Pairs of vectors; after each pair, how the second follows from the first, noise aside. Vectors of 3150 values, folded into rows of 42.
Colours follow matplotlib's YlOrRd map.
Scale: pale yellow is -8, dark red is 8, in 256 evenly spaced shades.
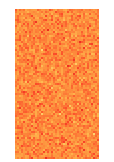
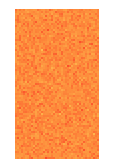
shrunk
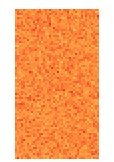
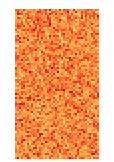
scaled up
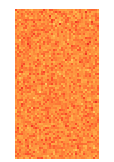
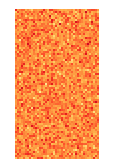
scaled up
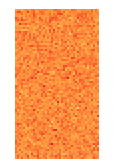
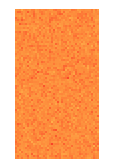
shrunk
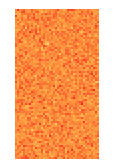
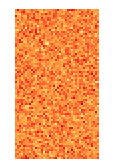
scaled up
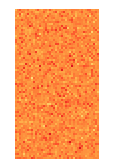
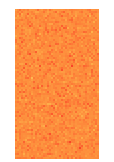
shrunk
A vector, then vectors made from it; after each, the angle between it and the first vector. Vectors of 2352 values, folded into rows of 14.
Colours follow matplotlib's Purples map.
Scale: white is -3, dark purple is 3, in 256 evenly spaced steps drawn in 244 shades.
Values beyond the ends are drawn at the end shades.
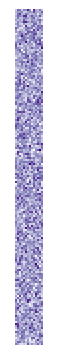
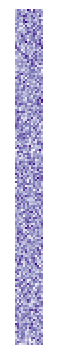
nearly parallel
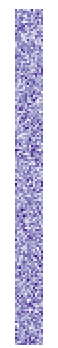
nearly opposite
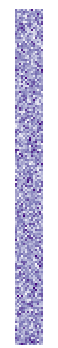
nearly opposite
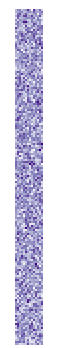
nearly parallel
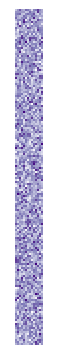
partly aligned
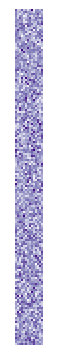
nearly opposite
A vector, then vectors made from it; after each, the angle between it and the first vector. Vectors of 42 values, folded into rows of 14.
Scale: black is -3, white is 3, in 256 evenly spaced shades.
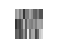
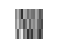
partly opposed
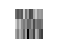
nearly opposite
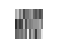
nearly parallel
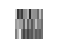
partly opposed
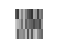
partly opposed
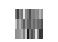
nearly opposite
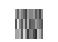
orthogonal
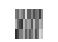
partly aligned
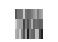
nearly opposite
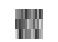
partly aligned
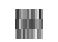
orthogonal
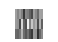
orthogonal
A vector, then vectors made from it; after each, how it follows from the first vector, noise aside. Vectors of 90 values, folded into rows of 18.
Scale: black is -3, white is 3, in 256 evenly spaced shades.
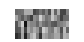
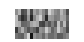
wrapped around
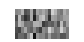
wrapped around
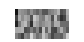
wrapped around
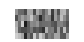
sign-scrambled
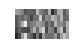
sign-scrambled
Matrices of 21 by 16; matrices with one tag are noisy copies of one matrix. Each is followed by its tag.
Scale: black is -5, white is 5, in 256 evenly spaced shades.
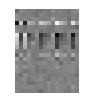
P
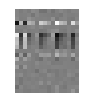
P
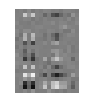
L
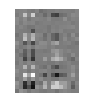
L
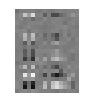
L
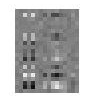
L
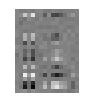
L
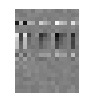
P
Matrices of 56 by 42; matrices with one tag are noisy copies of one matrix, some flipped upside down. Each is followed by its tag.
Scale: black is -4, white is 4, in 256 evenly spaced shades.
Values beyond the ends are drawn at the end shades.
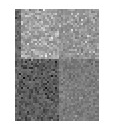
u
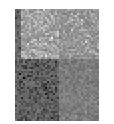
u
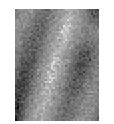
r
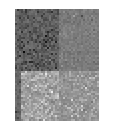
u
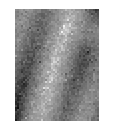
r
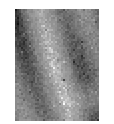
r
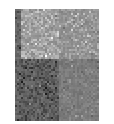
u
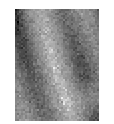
r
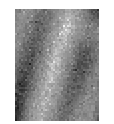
r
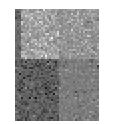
u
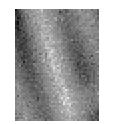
r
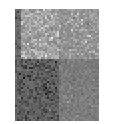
u
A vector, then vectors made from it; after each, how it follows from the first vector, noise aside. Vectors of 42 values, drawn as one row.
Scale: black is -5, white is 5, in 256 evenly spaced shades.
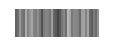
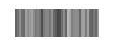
copied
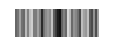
scaled up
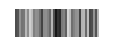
scaled up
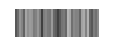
copied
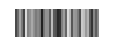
scaled up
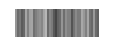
reversed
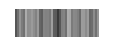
copied
